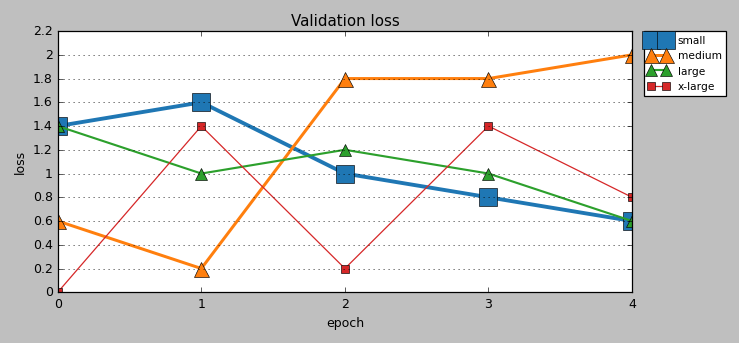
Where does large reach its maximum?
0
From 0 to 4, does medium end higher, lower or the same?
higher
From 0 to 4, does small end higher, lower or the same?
lower
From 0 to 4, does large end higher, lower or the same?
lower
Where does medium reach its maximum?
4
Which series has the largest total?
medium
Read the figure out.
Title: Validation loss
x-axis: epoch, ticks 0 1 2 3 4
y-axis: loss, ticks 0 0.2 0.4 0.6 0.8 1 1.2 1.4 1.6 1.8 2 2.2
Legend: small, medium, large, x-large
Values:
small: 1.4 1.6 1 0.8 0.6
medium: 0.6 0.2 1.8 1.8 2
large: 1.4 1 1.2 1 0.6
x-large: 0 1.4 0.2 1.4 0.8
